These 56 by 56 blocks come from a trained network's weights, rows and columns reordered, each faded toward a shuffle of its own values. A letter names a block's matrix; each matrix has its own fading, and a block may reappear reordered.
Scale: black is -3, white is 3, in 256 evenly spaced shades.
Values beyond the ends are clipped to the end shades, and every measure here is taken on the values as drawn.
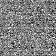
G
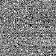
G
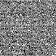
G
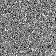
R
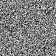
R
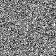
R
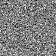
R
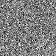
R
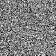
R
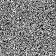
R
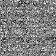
G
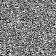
R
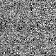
G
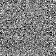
G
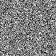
R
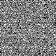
G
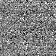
G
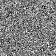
R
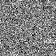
R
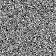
R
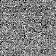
G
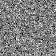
R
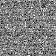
G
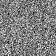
R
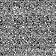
G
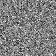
R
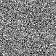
R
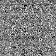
G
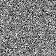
R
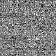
G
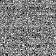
G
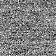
G
